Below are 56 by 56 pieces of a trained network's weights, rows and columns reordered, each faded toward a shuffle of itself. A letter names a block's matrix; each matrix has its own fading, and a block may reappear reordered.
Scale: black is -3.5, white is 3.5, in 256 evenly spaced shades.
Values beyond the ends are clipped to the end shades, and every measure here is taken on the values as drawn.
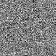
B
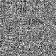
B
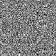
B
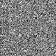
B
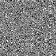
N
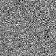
N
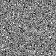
N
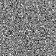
N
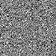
N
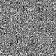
B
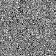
N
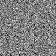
B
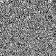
B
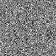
N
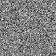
B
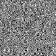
N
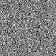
N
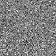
N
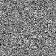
B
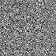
N
